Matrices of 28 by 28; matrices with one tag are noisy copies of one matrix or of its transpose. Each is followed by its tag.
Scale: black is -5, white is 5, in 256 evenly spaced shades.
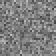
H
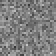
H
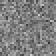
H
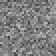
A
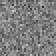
H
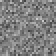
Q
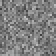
A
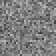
H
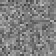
H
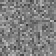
H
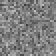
H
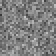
A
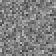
Q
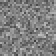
A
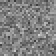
A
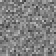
Q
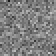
A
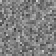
Q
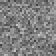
A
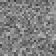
A
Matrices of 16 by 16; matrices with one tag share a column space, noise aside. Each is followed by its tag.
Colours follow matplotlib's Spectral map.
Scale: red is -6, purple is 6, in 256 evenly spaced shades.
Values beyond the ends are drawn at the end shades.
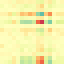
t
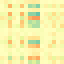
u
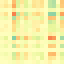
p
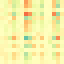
p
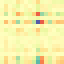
t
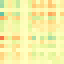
p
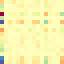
t
